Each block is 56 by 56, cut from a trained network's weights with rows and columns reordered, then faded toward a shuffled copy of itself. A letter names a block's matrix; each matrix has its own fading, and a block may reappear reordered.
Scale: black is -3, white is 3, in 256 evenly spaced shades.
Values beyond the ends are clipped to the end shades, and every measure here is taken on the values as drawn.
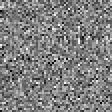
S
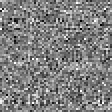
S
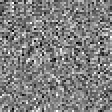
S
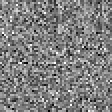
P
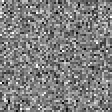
P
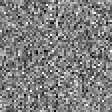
P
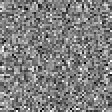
S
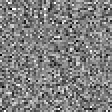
S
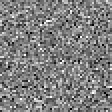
P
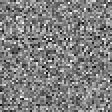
P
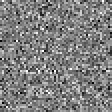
P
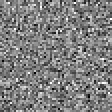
P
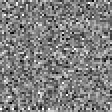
P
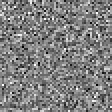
P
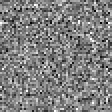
P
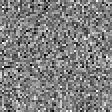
S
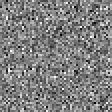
S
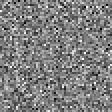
P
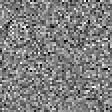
P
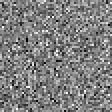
P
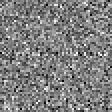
P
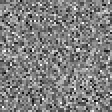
P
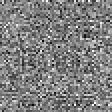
S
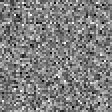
P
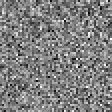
S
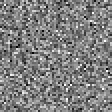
P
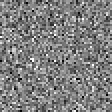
S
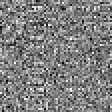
S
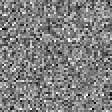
S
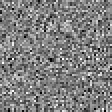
S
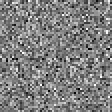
P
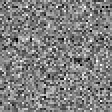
S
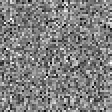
S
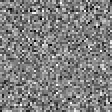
S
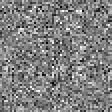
S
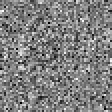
S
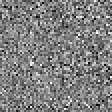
P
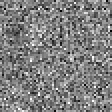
P
